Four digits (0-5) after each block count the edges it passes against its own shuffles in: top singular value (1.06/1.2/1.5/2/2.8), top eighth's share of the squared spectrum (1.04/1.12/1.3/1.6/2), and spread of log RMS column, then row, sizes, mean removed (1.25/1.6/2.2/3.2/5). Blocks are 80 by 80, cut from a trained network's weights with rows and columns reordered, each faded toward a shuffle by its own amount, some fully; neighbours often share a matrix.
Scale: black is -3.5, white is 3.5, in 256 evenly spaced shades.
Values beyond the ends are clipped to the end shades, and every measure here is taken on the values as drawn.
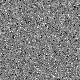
0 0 0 0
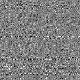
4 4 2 3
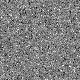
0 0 0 0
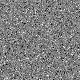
0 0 0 0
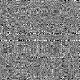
3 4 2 3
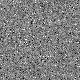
0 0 0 0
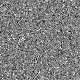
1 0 0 0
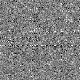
3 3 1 2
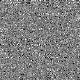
2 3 1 2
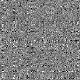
3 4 2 3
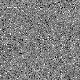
3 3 1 1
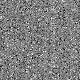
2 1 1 1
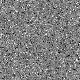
1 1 0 0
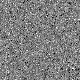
1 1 0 0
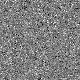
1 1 1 0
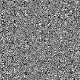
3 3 2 1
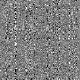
3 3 3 1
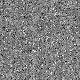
1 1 0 1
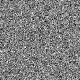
3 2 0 0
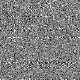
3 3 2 3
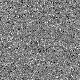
1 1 0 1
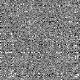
3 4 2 3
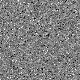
1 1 0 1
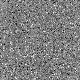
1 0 0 0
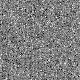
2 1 0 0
